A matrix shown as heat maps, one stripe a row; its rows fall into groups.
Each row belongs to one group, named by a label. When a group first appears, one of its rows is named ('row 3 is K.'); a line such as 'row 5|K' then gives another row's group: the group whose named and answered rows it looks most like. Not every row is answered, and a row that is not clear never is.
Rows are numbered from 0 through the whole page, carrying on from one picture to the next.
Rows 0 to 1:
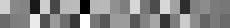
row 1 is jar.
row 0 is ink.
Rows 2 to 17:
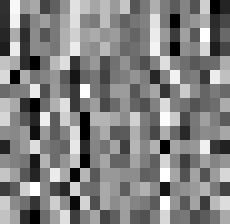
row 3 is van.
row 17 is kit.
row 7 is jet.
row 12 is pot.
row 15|pot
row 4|van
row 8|jar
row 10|ink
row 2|van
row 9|kit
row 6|kit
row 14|kit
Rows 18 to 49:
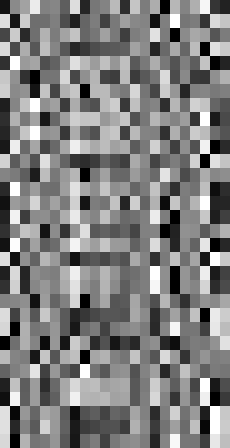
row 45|van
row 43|ink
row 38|van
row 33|van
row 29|jet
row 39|ink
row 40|jet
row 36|jet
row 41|jet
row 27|pot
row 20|van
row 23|kit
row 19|jet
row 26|van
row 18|pot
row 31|van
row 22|van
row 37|van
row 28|van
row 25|pot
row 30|ink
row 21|jet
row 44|jar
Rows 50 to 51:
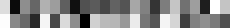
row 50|jet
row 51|ink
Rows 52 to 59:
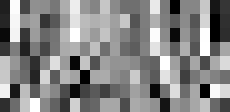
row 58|jet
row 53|van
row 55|van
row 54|van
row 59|pot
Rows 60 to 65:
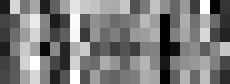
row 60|van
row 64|pot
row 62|pot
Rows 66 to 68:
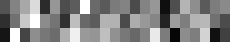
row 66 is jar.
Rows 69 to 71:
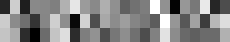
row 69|van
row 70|kit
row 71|kit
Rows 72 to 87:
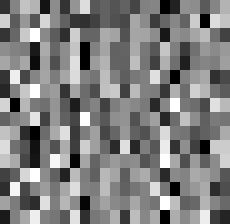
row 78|pot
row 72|jar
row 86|ink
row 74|pot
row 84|pot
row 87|pot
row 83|kit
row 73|jet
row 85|van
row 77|van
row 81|kit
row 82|kit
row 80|jar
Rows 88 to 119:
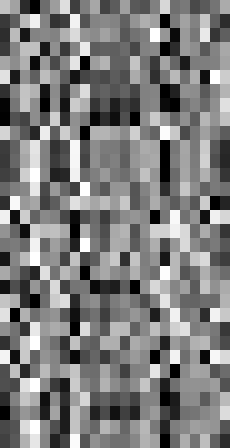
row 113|jet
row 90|van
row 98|pot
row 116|jar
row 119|pot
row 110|jet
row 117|jar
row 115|pot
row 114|van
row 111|jar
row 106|pot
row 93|jet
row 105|jar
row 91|jar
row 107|ink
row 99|pot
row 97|ink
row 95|jar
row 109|kit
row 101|jar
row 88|kit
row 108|jar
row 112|pot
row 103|jet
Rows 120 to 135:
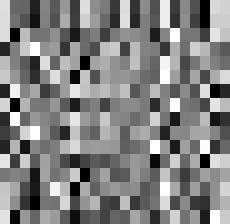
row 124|ink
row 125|kit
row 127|jet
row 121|kit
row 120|kit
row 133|kit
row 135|jet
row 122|jet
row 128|van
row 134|kit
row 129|pot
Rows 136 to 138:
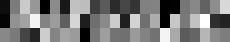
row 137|pot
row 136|jar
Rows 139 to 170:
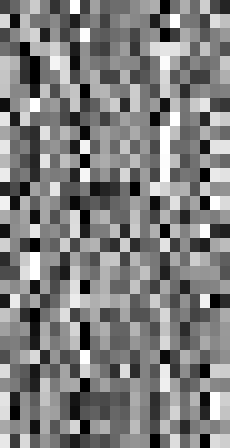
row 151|kit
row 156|kit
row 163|ink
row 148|ink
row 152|jar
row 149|kit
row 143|kit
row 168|jet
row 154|ink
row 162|ink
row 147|jet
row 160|van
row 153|jet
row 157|pot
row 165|kit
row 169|ink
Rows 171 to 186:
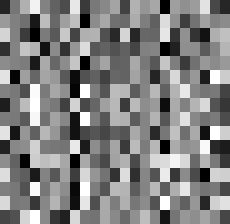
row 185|kit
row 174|jar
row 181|pot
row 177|jar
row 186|pot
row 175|ink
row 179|jar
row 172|ink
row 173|kit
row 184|jar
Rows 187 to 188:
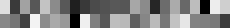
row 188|jar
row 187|jet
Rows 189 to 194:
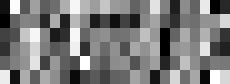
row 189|van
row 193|jar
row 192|pot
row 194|jet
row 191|pot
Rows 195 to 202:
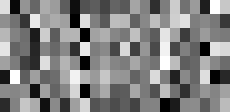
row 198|kit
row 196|jar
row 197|ink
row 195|jet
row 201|ink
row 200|van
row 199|ink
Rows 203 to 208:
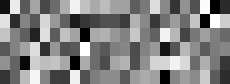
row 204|jet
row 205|ink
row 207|jar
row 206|jar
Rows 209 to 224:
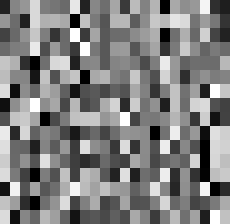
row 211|pot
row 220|jet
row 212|jar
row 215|jet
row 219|kit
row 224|jet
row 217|van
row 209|pot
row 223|kit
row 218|jet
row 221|kit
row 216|pot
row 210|jar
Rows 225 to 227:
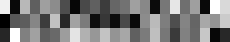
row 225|jet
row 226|jar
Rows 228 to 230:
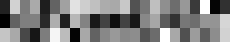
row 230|kit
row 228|van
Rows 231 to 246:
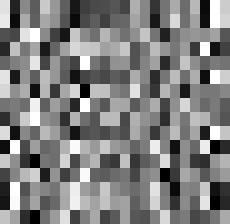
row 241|van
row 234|van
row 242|kit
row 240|jet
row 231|jet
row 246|kit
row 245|van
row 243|jar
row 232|jet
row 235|jar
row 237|ink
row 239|pot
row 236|jet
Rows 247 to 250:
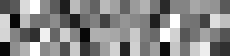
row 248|jet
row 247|pot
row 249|ink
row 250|pot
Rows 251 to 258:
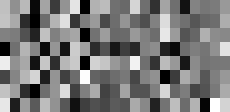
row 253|ink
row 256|jar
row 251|ink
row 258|jet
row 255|ink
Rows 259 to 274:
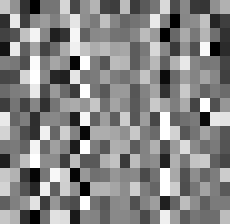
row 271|kit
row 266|van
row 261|pot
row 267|kit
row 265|jar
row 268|ink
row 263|jar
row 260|van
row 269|jar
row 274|kit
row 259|kit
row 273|jar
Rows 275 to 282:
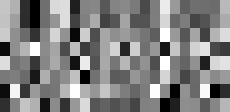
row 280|ink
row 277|kit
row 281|van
